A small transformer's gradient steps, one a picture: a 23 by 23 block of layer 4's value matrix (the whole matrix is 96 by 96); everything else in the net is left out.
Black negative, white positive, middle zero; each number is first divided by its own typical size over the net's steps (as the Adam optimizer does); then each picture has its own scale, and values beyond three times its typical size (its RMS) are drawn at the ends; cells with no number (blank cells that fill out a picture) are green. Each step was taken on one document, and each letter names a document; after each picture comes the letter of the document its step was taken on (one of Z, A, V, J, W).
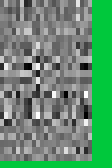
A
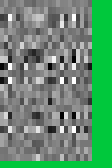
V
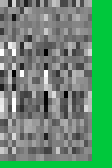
A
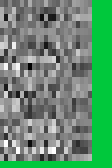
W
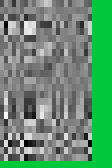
W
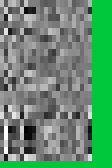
W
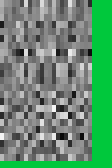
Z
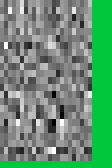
A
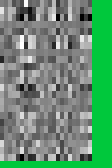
Z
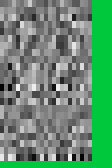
Z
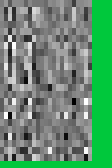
V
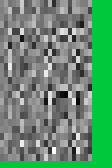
A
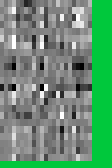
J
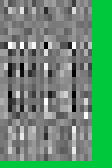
V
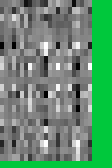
J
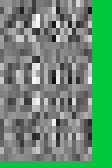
Z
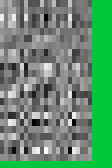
Z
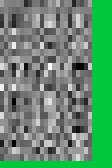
J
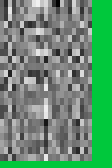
W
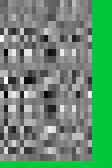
W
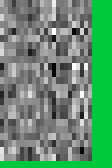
Z
